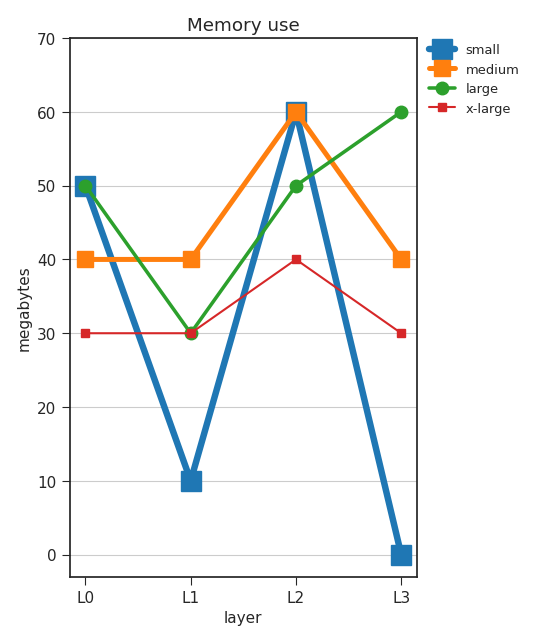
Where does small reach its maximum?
L2
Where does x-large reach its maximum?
L2
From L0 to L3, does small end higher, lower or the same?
lower
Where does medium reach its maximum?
L2
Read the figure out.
Title: Memory use
x-axis: layer, ticks L0 L1 L2 L3
y-axis: megabytes, ticks 0 10 20 30 40 50 60 70
Legend: small, medium, large, x-large
Values:
small: 50 10 60 0
medium: 40 40 60 40
large: 50 30 50 60
x-large: 30 30 40 30
